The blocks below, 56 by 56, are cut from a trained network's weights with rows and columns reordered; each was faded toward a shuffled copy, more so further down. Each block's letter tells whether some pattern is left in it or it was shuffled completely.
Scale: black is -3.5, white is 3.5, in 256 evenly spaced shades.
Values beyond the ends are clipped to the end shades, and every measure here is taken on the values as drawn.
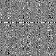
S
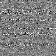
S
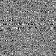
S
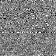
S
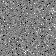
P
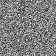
P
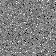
P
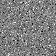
P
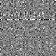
S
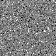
P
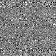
S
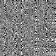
S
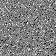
P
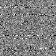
S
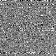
S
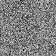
P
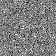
P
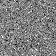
P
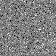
P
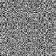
S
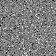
P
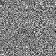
S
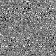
S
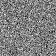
P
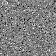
P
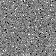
P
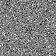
P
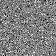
P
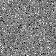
P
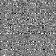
S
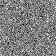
P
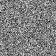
P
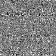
S
